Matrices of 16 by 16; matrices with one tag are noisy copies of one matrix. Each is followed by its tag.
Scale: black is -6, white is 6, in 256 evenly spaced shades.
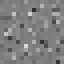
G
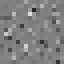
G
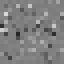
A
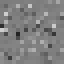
A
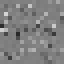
A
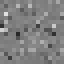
A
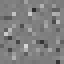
G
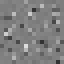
G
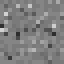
A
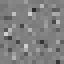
G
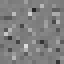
G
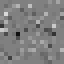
A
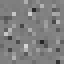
G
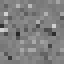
A
